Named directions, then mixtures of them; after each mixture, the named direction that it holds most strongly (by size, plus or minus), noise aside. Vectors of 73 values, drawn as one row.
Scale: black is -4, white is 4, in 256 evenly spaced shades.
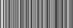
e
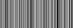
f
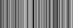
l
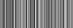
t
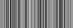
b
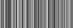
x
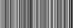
f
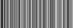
e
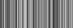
l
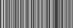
e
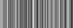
l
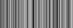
l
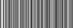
e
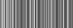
t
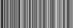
e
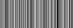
f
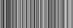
t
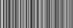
e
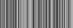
l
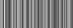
x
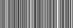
f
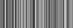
t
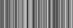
l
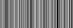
f
